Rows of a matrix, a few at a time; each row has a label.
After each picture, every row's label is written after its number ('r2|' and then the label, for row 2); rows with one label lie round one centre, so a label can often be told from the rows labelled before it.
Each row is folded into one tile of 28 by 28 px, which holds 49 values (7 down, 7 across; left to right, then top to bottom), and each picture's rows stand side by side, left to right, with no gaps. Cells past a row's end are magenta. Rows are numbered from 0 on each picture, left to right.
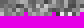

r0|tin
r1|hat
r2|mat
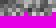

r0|tin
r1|mat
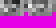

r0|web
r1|web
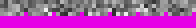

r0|hat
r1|hat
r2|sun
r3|mat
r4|mat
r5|web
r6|sun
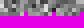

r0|web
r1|hat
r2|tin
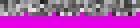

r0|hat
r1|web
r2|mat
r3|web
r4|mat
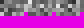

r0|sun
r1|web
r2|web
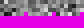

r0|sun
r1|hat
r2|mat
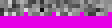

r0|mat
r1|tin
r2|tin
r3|sun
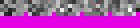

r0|sun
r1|sun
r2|web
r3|web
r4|hat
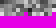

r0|tin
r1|mat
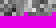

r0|sun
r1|web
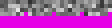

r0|hat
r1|tin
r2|web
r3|mat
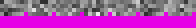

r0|sun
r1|web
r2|tin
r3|mat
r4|tin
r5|sun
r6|web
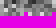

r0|web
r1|tin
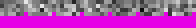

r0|tin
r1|web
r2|hat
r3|web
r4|sun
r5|sun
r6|mat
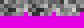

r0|sun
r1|sun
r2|hat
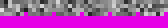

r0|hat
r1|web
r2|web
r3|sun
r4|web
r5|mat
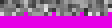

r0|tin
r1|hat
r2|tin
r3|mat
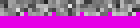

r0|hat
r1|hat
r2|web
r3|tin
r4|hat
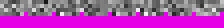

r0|web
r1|web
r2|mat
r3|sun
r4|mat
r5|mat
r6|sun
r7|hat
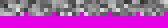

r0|hat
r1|tin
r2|mat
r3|tin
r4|web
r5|tin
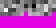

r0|web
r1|hat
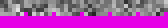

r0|hat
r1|mat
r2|tin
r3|sun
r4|web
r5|tin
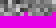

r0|hat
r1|tin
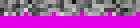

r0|mat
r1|sun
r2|hat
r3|hat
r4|sun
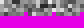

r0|web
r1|mat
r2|web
